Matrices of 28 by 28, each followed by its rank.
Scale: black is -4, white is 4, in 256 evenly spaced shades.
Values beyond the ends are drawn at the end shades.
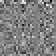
five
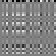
one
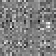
five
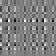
one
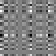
one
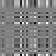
one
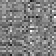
five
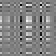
one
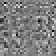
five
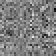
five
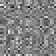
five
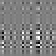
one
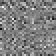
five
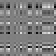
one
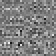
five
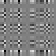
one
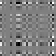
one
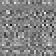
five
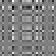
one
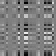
one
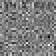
five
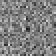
five
